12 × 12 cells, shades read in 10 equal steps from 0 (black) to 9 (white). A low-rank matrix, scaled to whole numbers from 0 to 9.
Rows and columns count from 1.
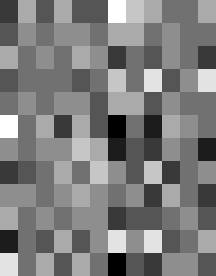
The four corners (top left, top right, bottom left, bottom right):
2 6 8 3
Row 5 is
4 5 4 5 5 3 6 6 3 5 4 4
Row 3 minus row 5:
2 -1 1 -1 1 2 -4 -2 0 0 0 -2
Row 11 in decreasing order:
8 8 6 6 5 5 4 4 3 3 3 1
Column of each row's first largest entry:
7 7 1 9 7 1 5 6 5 1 7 1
